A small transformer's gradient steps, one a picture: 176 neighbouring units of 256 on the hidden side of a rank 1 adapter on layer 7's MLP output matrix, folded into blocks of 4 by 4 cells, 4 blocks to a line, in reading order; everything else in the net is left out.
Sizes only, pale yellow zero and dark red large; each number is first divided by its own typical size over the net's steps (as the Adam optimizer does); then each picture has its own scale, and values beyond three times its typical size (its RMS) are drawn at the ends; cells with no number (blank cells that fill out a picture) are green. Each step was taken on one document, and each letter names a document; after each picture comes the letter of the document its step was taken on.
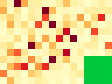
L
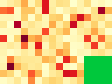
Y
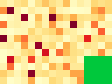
Y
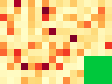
L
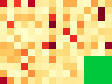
L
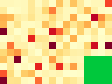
L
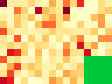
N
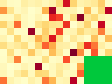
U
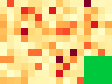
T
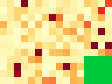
Y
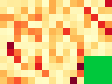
N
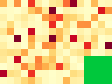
L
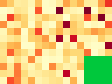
N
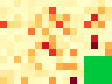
U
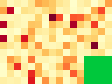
Y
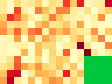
N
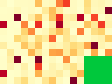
U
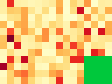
T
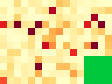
U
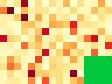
Y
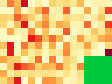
N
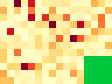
L
